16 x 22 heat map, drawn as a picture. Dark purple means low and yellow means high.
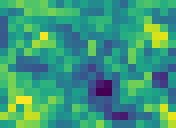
The bottom left is the ninth with the highest average. There are no regular stripes. Neither half mirrors the other. The values follow a bell shape.
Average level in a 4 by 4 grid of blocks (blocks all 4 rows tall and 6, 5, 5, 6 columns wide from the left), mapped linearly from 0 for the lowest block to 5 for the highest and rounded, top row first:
3 3 2 3 / 3 2 2 4 / 3 2 0 2 / 5 3 1 3
